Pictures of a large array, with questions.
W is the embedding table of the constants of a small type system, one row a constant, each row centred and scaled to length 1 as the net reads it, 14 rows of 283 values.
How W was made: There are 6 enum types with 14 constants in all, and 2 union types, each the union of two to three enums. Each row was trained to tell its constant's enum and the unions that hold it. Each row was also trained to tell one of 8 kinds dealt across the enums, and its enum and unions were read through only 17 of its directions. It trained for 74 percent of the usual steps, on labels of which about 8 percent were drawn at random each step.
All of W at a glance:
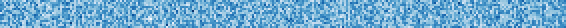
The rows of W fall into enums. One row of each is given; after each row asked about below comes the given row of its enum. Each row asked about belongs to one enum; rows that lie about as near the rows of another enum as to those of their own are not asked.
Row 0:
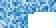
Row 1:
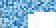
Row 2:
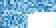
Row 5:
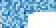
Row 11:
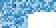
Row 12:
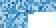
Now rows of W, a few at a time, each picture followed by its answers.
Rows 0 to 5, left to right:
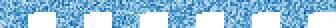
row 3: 12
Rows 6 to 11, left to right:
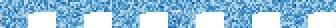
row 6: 5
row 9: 2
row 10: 0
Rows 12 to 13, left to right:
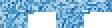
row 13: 0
